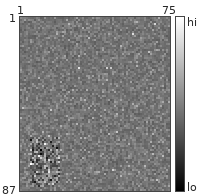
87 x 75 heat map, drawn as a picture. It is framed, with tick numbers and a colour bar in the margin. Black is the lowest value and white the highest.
The bottom left is the roughest part. An odd patch, rougher than its surroundings, sits in the bottom left. No overall slope runs across the table. There are no regular stripes.
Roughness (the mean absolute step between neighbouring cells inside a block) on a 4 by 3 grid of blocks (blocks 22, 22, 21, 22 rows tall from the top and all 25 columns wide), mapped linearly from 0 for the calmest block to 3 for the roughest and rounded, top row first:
000 | 000 | 100 | 300
